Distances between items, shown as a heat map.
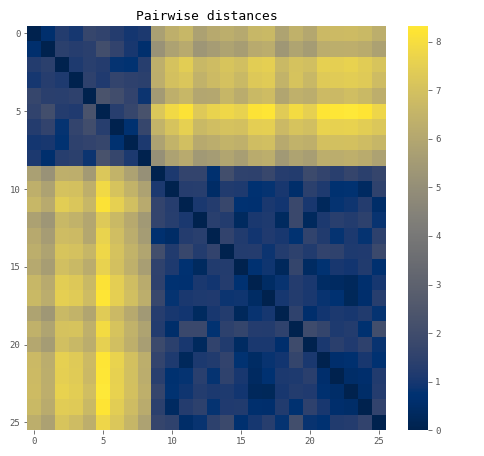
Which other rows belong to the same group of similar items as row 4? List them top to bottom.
0, 1, 2, 3, 5, 6, 7, 8
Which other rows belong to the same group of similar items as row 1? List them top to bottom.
0, 2, 3, 4, 5, 6, 7, 8
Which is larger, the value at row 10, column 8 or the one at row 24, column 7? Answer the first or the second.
the second
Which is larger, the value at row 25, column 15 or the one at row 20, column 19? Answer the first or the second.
the second
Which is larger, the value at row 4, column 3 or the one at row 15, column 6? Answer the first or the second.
the second
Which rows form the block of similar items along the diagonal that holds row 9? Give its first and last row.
9 to 25
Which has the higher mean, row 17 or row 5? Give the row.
5
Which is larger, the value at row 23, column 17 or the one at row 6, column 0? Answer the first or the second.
the second
